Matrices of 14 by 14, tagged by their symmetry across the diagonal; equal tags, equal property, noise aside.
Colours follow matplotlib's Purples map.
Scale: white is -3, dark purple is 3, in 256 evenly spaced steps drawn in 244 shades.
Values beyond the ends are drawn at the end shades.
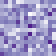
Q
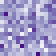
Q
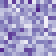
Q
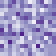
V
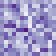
V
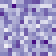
Q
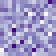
V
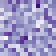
V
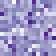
V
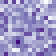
Q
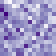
V
